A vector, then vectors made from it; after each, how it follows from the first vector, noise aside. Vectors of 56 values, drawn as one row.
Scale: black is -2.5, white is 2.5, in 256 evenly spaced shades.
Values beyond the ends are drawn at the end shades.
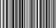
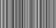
shrunk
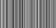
shrunk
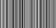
shrunk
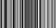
sign-scrambled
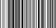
sign-scrambled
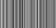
shrunk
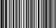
sign-scrambled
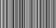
shrunk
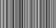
shrunk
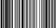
sign-scrambled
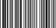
sign-scrambled
